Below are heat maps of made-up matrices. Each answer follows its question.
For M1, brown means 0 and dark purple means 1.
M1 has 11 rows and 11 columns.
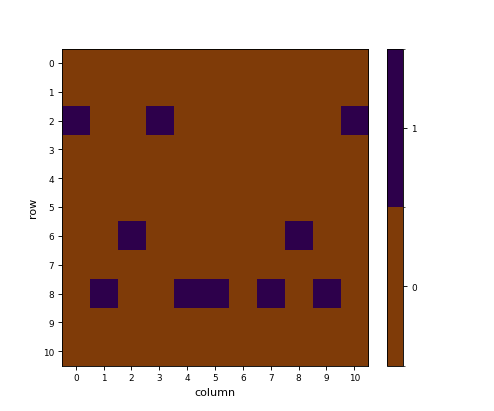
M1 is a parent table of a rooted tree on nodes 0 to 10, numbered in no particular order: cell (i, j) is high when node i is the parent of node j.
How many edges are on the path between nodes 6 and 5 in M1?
2
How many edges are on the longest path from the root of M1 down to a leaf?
2
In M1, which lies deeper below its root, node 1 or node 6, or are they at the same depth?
node 1
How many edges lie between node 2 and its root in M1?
1
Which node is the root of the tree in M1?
6
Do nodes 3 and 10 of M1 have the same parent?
yes
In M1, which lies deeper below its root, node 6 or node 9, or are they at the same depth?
node 9
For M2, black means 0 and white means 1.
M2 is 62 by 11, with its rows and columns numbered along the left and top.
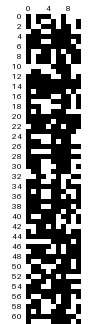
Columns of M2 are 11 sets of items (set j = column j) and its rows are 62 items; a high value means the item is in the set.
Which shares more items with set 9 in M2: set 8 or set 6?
set 6
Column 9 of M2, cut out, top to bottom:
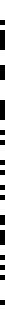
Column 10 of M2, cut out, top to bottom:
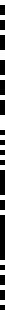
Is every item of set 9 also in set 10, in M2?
no
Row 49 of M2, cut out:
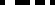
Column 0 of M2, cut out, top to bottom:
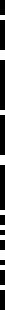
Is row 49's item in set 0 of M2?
no
